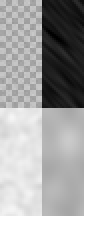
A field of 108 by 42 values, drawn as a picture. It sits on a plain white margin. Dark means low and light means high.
The table splits into 2 rows of 2 panels. Panel 1,1: high, checkered. Panel 1,2: very low, slanting down to the right, faint in contrast. Panel 2,1: very high, blotchy, faint in contrast. Panel 2,2: high, smooth, faint in contrast.
